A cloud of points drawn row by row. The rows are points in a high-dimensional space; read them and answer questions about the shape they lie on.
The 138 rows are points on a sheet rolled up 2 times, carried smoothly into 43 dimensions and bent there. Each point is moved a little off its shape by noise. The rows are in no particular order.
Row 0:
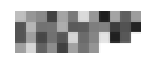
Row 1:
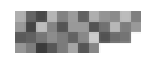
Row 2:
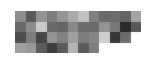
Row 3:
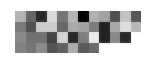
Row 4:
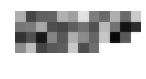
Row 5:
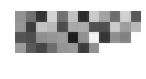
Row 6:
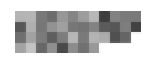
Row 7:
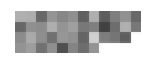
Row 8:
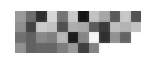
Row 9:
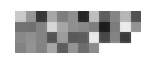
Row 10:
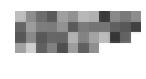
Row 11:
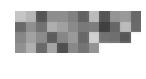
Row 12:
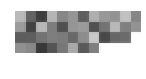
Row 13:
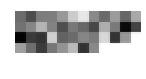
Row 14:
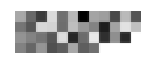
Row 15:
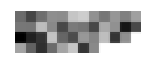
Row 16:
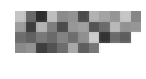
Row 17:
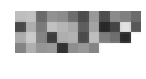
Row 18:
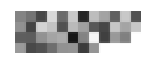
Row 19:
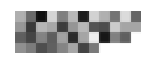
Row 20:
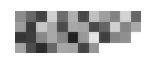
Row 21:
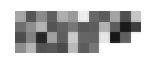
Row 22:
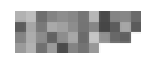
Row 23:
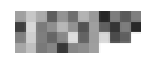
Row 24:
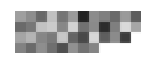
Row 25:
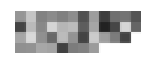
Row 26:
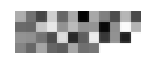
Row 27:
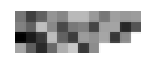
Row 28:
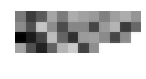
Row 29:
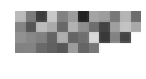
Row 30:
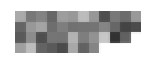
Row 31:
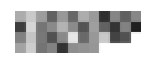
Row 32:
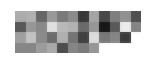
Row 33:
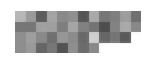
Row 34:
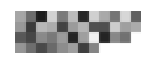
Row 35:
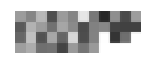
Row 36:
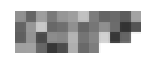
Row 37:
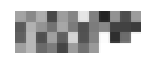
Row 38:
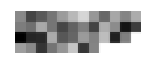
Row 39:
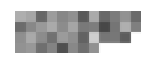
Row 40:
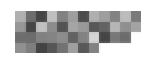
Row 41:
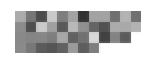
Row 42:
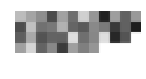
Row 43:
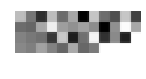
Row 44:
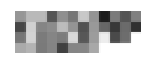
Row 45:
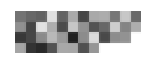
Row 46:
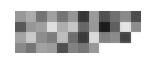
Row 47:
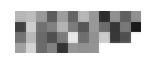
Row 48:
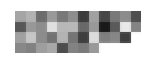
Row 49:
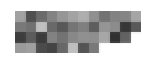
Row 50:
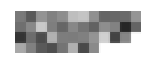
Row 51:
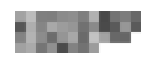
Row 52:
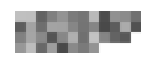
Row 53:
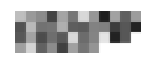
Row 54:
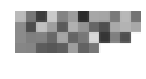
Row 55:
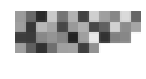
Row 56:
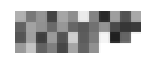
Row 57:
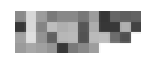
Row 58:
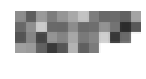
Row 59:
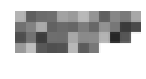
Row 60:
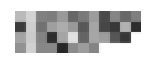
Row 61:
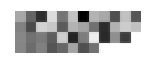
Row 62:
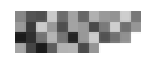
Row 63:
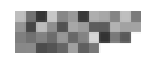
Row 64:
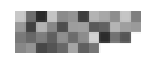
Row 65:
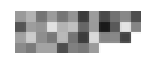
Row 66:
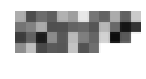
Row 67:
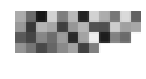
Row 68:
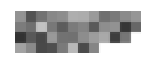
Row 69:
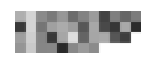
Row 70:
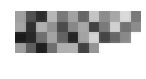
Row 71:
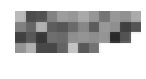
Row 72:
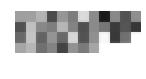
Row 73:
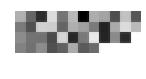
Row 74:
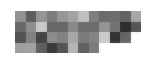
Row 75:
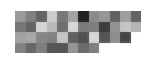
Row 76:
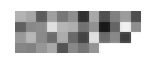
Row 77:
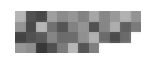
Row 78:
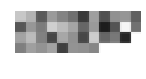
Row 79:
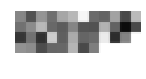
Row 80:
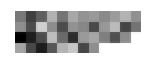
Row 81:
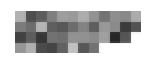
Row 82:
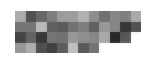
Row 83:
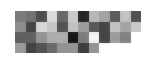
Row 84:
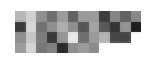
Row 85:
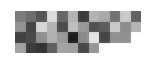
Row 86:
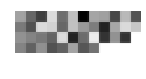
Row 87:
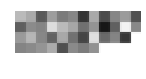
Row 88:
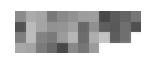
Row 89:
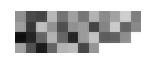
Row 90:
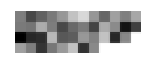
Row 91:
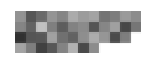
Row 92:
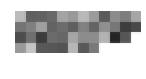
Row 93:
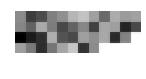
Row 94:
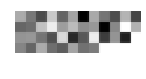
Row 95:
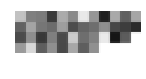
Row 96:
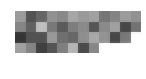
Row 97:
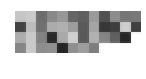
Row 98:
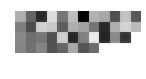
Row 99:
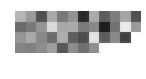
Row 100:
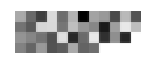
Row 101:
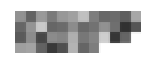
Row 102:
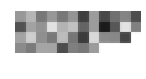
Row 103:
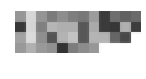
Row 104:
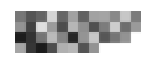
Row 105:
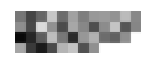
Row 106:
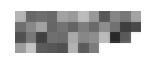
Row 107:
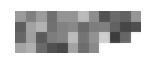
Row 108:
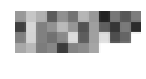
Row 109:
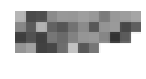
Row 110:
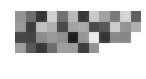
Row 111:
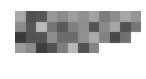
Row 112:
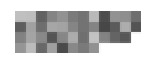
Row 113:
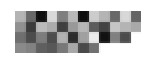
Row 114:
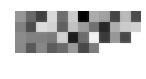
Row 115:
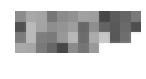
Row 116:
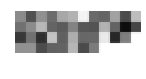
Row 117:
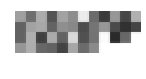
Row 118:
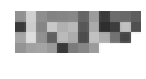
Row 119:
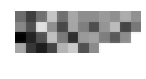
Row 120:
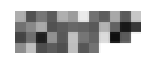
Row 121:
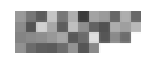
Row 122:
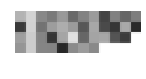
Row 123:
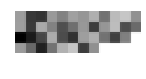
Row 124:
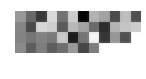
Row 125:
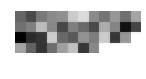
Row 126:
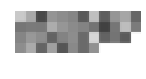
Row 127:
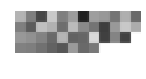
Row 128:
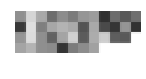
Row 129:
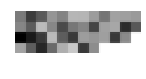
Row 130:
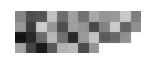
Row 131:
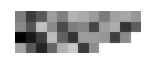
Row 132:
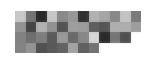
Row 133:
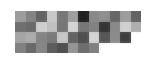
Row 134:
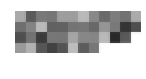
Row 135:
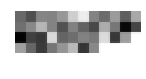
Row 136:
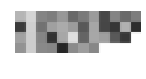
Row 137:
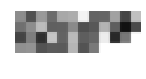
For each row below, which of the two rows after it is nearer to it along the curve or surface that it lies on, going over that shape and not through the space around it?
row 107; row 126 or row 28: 126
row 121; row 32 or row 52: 32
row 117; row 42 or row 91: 42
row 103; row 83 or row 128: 128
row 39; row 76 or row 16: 16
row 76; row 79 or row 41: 41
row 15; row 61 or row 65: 61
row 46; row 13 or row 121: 121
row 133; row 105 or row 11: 11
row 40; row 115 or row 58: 58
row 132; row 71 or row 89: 71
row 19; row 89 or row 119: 89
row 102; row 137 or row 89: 137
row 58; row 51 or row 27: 51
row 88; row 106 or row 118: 106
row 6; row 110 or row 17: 17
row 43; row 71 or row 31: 31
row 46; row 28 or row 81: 81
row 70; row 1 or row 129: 129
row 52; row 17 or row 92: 92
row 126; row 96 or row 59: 59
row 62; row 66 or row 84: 66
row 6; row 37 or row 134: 134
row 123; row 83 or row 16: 83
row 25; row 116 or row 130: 116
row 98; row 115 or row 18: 18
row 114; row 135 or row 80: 80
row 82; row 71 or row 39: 71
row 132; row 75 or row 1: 1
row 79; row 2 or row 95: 95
